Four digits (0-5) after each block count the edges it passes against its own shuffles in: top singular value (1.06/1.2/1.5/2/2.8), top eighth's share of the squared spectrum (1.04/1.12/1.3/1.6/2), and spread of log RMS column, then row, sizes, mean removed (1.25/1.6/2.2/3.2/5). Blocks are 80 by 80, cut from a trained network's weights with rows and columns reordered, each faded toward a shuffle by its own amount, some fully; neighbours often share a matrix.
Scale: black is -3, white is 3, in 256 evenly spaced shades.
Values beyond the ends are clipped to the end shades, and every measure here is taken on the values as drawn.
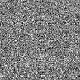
3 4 0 2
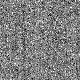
1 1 0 0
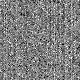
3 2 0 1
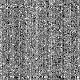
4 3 1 2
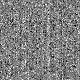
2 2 0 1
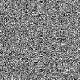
3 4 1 2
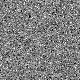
0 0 0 0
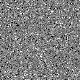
2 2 0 2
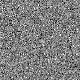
2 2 0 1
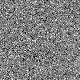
2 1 0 0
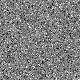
0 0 0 0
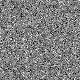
0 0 0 0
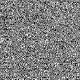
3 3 1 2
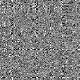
4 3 3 2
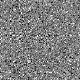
3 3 2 1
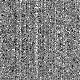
3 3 1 2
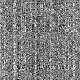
4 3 2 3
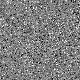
1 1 0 0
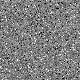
0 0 0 0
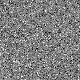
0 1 0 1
